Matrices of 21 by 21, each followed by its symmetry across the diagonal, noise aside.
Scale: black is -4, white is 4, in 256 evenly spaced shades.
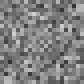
symmetric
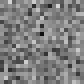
neither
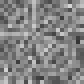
symmetric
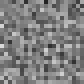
antisymmetric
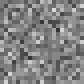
symmetric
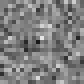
antisymmetric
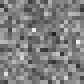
neither
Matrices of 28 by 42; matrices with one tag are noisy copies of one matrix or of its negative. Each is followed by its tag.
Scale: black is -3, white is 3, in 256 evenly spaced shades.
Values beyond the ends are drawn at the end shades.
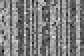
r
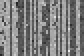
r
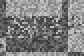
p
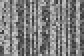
r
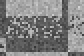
p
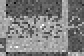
p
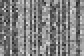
r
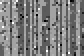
r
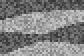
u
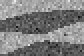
u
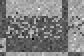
p
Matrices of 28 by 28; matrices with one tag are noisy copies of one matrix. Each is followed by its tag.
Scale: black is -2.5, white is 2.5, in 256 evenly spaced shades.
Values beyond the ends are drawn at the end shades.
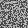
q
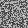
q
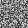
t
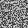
q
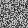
t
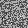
q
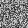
t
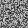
t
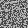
q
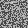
q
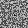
q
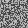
t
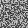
t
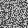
q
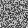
t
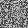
q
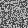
q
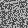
q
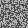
t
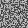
t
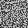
q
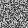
t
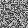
t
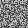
t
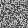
t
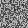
t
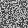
q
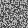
t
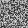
t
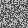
t
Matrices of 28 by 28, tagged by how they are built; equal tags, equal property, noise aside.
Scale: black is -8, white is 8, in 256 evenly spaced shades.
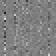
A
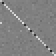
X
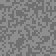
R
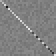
X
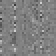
A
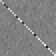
X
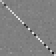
X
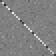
X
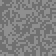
R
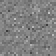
R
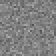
R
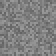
R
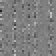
A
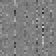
A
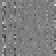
A
